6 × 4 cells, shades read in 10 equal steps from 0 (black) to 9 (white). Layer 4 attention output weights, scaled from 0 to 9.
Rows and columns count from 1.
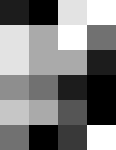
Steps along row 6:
down up up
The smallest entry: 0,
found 4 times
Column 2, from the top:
0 6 6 4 6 0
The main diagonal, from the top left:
1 6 6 0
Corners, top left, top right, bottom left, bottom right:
1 9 4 9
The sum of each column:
33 22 29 23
